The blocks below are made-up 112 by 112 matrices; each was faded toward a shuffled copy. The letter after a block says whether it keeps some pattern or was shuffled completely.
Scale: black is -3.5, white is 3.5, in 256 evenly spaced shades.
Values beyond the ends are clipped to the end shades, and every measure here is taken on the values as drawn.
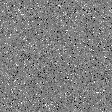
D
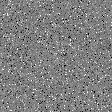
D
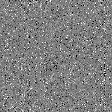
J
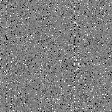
J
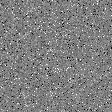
D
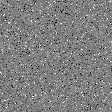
D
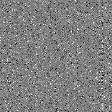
J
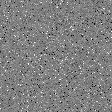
D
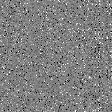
J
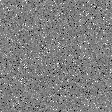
D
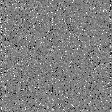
J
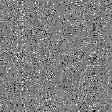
J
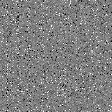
J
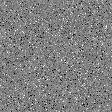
D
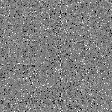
J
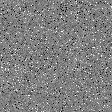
D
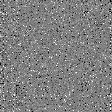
J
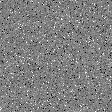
D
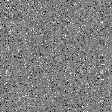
J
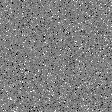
D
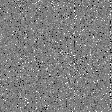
J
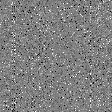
J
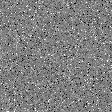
D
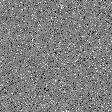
D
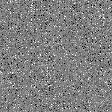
J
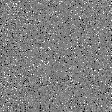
J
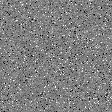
D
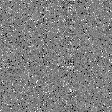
J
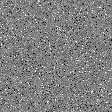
D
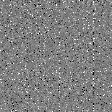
J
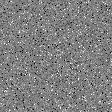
D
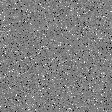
D
